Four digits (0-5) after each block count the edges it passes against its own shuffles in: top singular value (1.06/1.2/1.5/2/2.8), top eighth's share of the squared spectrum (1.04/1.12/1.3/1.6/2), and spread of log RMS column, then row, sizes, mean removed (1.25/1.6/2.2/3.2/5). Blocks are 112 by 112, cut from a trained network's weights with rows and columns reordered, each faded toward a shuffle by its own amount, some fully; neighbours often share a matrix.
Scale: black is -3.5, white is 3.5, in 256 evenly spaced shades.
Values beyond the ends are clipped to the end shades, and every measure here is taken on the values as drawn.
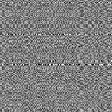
5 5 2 3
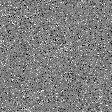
2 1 0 0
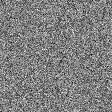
0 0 0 0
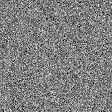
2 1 0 0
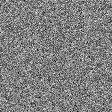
1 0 0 0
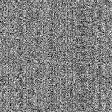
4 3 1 0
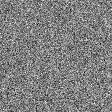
0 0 0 0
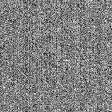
3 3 1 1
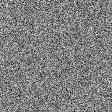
1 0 0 0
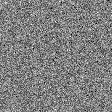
0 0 0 0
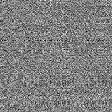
4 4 1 2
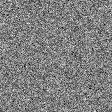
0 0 0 0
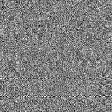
4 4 1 2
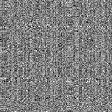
4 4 1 2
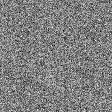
2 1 0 0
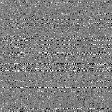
4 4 1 4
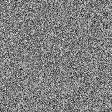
2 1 0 0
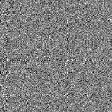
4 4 2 2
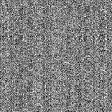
4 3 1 1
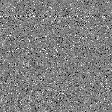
3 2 0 2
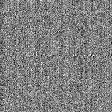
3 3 0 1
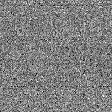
3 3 0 1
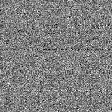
3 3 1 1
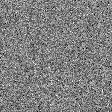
0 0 0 0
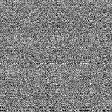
4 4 1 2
